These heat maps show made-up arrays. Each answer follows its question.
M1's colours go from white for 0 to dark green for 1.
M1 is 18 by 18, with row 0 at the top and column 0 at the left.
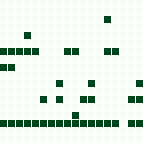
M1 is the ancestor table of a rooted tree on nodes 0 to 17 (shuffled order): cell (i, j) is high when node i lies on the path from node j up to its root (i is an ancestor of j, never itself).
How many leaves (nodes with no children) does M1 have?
10
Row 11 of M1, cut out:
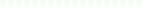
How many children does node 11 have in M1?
0
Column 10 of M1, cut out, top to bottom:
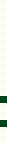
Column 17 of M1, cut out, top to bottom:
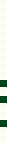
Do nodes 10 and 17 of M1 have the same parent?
no
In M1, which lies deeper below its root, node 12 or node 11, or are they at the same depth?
node 11
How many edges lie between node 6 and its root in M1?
1
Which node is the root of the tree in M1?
15
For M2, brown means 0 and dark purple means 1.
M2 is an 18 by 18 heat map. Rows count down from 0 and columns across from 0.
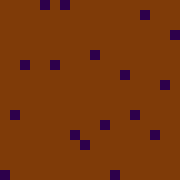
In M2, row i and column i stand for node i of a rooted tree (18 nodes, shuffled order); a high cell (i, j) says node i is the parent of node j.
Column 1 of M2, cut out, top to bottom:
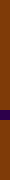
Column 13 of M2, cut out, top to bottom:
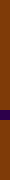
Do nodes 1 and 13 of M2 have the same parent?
yes
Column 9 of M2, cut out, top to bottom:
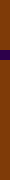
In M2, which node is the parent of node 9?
5
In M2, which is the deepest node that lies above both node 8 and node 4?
17
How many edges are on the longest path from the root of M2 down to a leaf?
6
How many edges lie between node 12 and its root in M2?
5
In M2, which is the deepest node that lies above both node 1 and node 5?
17
